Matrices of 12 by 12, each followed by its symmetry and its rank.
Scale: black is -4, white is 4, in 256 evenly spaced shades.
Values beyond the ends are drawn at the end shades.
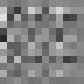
neither, rank two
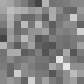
symmetric, full rank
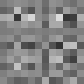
neither, rank two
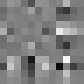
antisymmetric, rank two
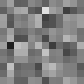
antisymmetric, rank two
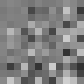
antisymmetric, rank two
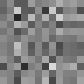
neither, rank two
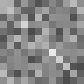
symmetric, full rank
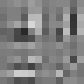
antisymmetric, rank two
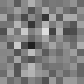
antisymmetric, rank two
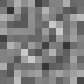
symmetric, full rank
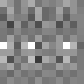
neither, rank two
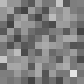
symmetric, full rank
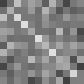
symmetric, full rank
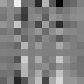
neither, rank two
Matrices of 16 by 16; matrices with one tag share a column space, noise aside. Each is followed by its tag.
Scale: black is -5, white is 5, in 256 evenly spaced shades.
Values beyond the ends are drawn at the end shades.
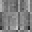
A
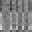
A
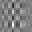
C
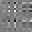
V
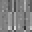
A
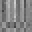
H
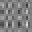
C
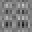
C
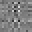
V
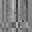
H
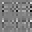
V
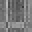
H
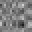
C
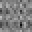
C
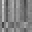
H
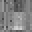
A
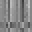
H
